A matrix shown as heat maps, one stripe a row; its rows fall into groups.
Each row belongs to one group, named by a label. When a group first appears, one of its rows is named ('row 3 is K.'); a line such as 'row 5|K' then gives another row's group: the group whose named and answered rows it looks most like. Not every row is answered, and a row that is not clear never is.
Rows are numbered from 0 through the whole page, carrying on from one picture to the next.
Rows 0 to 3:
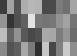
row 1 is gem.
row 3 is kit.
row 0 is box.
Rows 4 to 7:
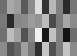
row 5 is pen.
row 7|kit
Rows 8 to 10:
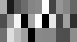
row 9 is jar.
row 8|pen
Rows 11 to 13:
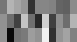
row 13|pen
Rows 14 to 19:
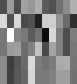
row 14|box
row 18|gem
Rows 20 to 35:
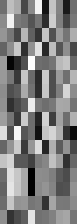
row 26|kit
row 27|gem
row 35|gem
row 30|jar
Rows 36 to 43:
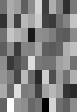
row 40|gem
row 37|box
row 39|box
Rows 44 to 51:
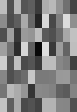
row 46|box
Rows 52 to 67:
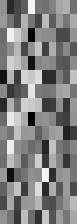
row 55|jar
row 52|gem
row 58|gem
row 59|box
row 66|box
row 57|box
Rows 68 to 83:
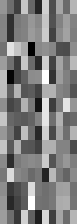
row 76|pen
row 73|pen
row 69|pen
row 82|gem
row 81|gem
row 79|pen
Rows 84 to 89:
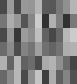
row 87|box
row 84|box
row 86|box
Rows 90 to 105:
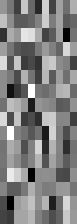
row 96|gem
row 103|gem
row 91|pen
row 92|box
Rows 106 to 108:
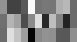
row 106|gem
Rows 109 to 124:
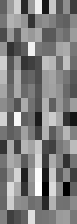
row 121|jar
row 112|gem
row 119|box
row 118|kit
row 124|gem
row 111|box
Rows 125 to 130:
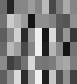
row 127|jar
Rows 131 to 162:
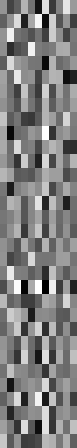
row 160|pen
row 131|kit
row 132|jar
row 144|pen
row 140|pen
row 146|jar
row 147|jar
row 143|pen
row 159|jar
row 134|gem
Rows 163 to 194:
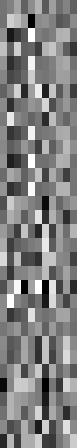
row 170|pen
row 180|pen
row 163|jar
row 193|kit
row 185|gem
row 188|kit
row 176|gem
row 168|gem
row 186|jar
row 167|gem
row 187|kit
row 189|jar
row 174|gem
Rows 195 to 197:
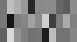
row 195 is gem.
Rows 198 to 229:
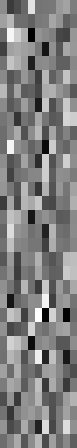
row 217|box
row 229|jar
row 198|gem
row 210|pen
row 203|kit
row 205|kit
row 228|kit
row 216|box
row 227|pen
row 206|box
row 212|box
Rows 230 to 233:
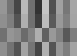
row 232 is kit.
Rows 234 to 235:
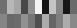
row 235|kit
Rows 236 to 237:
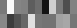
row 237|gem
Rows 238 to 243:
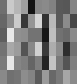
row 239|jar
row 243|kit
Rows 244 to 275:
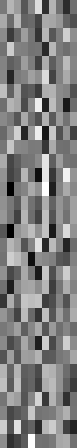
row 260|pen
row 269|box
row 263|kit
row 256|kit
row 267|jar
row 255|pen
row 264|pen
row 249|pen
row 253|jar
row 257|pen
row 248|kit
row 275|gem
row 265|box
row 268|kit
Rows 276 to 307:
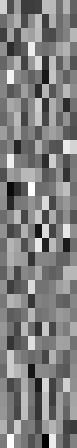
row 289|gem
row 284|jar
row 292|kit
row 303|kit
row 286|box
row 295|box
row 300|gem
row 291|jar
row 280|jar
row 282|kit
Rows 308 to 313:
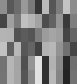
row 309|box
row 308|kit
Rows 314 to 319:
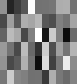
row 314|gem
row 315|box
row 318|kit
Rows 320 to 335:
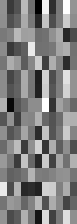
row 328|box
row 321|kit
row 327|pen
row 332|gem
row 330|jar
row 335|kit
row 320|kit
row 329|kit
